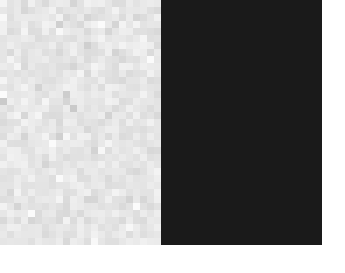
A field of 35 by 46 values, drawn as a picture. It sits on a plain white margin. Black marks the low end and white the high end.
It is made of 1 by 2 panels. Panel 1,1: very high, fine-grained, faint in contrast. Panel 1,2: very low, flat.
